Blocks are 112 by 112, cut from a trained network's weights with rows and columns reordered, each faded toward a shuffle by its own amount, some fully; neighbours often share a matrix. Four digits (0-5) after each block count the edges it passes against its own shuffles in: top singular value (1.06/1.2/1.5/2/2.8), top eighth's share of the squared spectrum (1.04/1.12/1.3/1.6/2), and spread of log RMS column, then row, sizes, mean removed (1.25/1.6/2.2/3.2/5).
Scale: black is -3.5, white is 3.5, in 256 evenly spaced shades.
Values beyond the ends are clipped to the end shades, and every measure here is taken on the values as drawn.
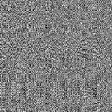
4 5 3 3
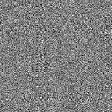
4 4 2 2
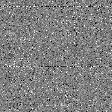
3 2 2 2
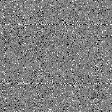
3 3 3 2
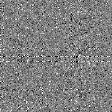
4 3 3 2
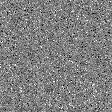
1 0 0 0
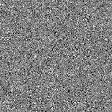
3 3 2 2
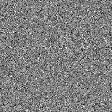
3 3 1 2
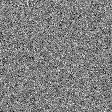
0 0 0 0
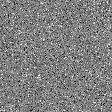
0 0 0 0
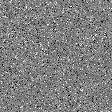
0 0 0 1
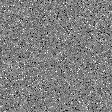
0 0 0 0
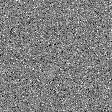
0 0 0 0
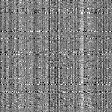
5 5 2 4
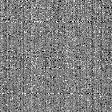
3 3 0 3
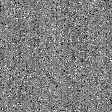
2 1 0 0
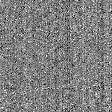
3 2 0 1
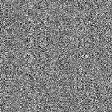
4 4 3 2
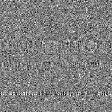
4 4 2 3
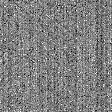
4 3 1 2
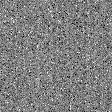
1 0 0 0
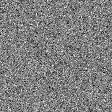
1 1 0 0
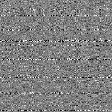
3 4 1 4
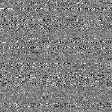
3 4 1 4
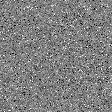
0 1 0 1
